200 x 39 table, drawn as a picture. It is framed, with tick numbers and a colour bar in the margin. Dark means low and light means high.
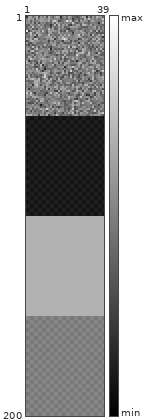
The table splits into 4 rows of 1 panel. Panel 1,1: middling, fine-grained, strong in contrast. Panel 2,1: very low, checkered, faint in contrast. Panel 3,1: high, flat. Panel 4,1: middling, checkered, faint in contrast.
